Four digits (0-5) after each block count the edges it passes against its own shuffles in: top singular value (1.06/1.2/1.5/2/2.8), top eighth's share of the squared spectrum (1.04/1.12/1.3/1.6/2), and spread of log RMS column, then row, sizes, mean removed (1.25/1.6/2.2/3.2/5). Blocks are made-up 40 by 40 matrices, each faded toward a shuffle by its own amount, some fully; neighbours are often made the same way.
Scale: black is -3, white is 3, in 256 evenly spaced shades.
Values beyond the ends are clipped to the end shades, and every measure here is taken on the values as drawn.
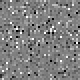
2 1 0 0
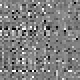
4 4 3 2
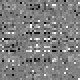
4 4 2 2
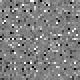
3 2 0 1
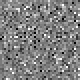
3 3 0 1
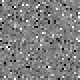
1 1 0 0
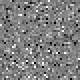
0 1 0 0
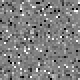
1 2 0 0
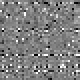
4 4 1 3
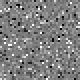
1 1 0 0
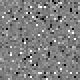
0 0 0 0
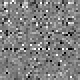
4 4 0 2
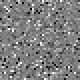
2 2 0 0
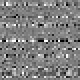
4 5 2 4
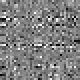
4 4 2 3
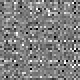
4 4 2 2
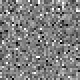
3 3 1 0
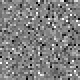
2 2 0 0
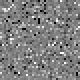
0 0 0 1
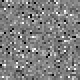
1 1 0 1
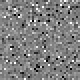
0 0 0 0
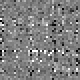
3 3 2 2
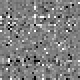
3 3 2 2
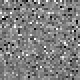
0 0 0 1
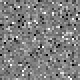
0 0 0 0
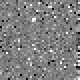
2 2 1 1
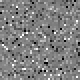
0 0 0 0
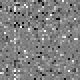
2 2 1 1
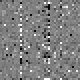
4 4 2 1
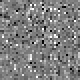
3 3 2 1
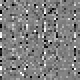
4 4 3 1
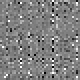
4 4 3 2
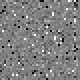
2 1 1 0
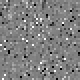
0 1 0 0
